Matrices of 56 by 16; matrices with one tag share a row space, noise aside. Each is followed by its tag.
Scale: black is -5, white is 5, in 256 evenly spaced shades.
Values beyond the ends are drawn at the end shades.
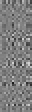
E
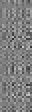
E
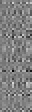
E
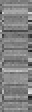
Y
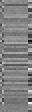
Y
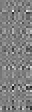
E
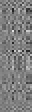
E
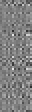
E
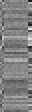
Y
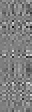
E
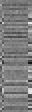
Y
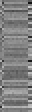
Y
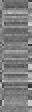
Y
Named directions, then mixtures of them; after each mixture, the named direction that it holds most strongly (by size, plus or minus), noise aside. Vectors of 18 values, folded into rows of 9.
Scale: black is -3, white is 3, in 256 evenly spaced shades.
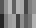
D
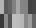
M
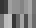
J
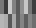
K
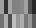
M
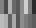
K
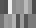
K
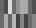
K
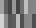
D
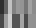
J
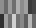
M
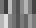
K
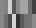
K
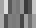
J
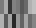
K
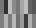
K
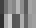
J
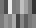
K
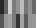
D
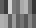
K
